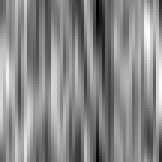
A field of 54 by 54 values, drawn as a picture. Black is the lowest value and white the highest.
The grain runs up and down. The top middle is the ninth with the lowest average. There is no overall slope.
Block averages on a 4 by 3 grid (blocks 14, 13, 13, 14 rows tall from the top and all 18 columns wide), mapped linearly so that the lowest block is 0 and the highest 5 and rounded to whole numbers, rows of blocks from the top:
204
425
533
312
